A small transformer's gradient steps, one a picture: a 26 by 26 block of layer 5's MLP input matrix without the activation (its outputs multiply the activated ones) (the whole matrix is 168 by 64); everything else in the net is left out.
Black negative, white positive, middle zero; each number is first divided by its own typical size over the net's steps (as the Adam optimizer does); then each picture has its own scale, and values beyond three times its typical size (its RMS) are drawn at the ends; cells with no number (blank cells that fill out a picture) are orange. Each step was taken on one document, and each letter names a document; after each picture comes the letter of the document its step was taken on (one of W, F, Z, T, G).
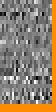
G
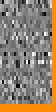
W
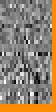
G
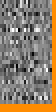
G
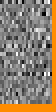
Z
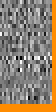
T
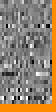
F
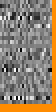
T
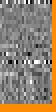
W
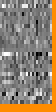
G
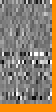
W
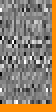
Z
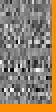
Z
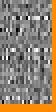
T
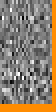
T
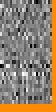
F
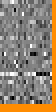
F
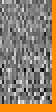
T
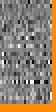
W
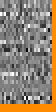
T
